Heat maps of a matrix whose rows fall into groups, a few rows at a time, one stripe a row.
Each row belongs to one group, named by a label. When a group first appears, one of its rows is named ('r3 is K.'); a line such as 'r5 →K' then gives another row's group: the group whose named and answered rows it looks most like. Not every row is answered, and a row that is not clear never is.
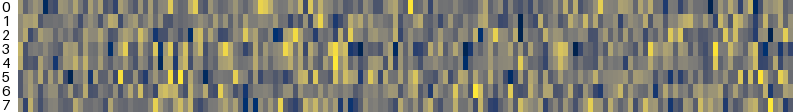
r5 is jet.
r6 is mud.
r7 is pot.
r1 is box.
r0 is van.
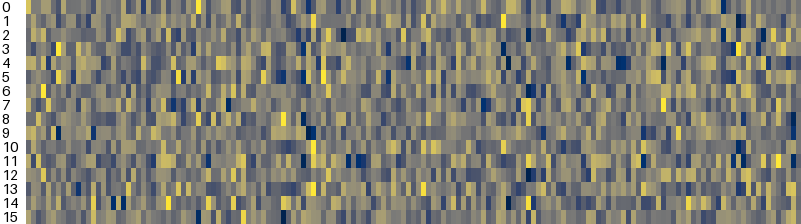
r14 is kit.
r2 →box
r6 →box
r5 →jet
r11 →pot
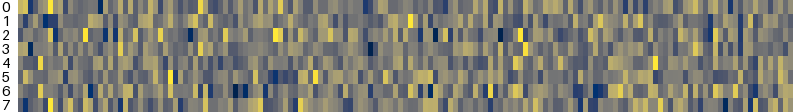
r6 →mud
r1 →van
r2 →kit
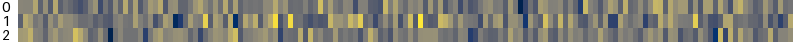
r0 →box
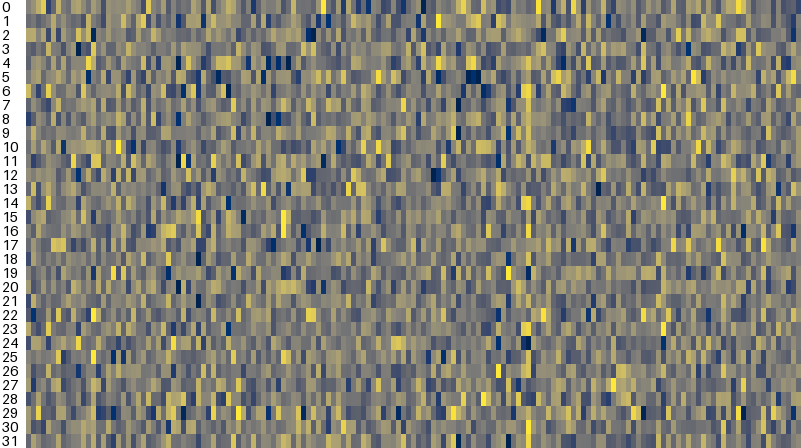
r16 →pot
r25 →kit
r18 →kit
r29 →pot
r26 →mud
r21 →kit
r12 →jet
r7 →kit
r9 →kit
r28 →mud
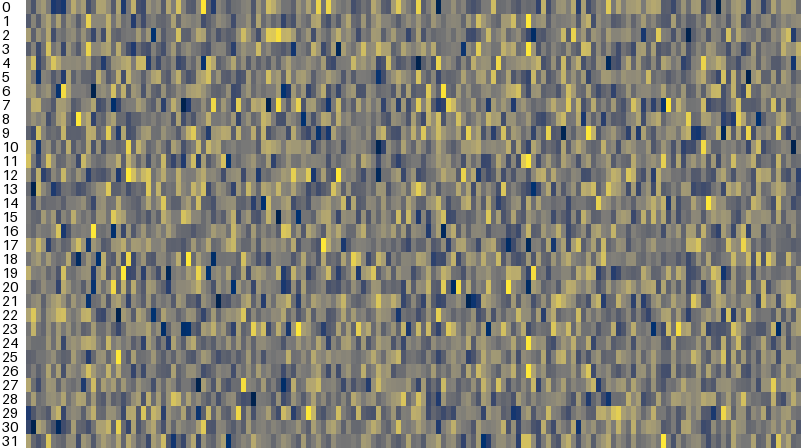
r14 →pot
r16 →kit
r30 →van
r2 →van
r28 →mud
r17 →box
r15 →pot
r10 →van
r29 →kit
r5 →van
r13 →van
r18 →jet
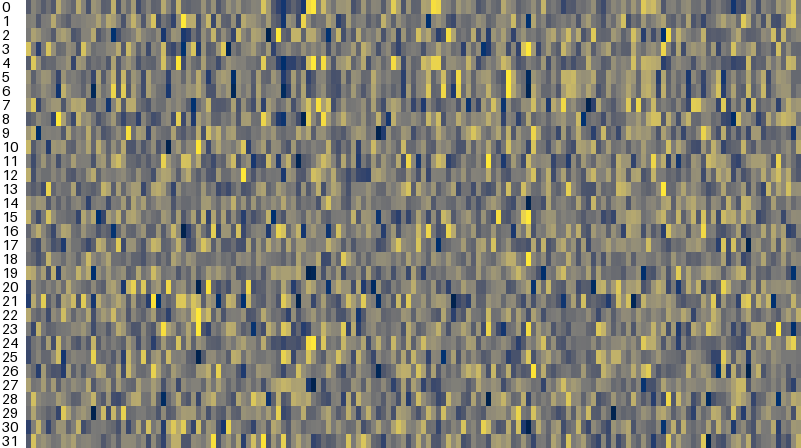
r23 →pot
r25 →kit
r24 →jet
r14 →box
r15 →mud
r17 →van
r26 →van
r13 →mud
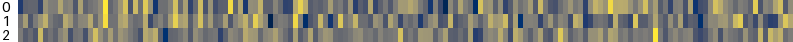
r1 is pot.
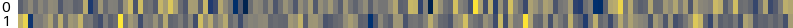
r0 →mud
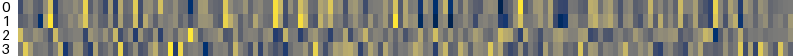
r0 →kit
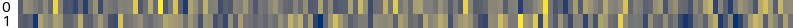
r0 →box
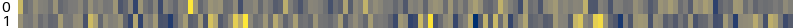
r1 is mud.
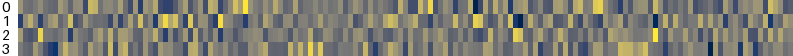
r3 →van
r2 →mud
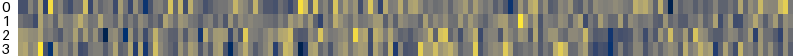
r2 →kit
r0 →jet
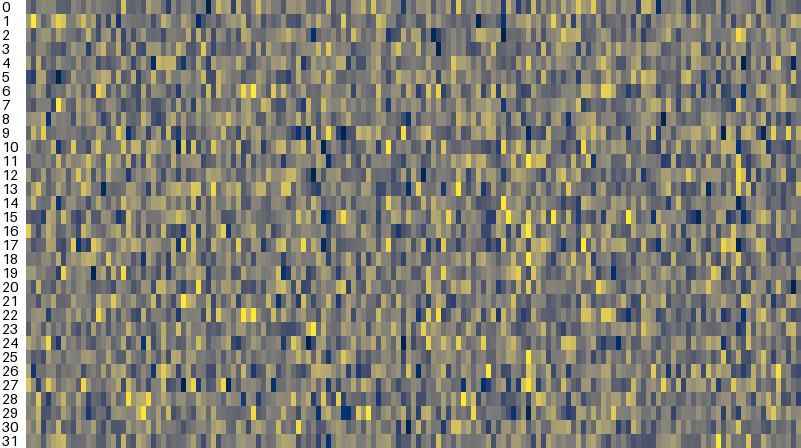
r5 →van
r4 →pot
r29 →box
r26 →pot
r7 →jet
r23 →jet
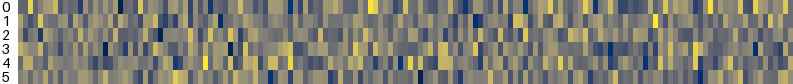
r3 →kit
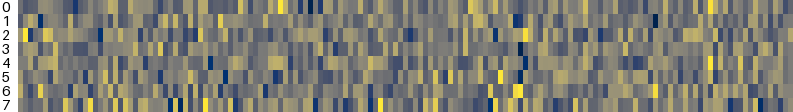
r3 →box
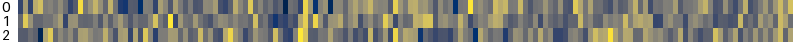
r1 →jet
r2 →kit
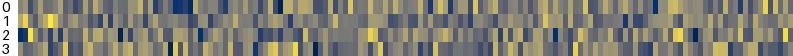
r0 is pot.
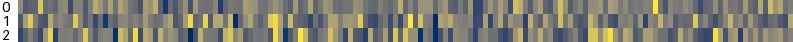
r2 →kit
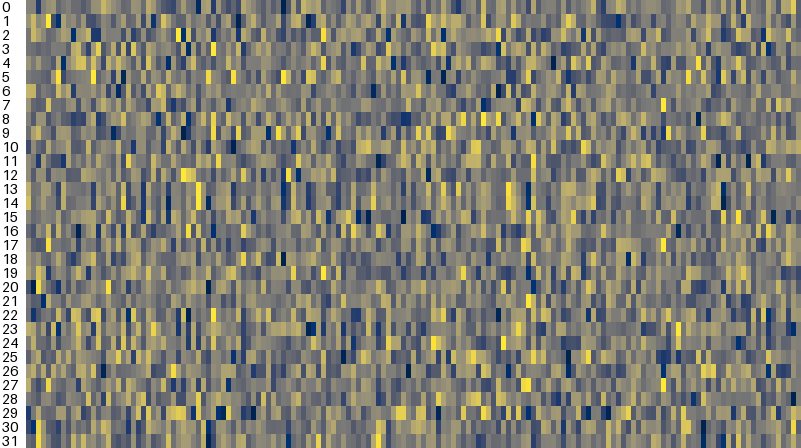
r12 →pot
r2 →jet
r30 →van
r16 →jet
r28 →van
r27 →mud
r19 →box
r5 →kit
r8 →mud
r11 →van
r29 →mud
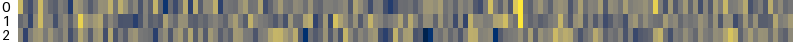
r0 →mud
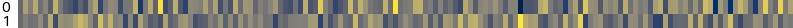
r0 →box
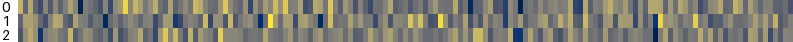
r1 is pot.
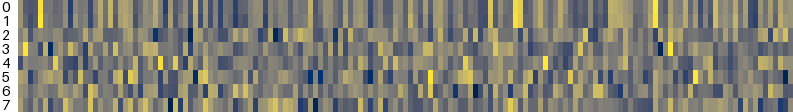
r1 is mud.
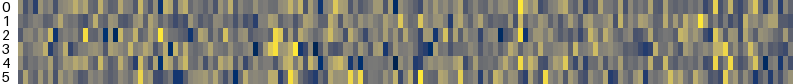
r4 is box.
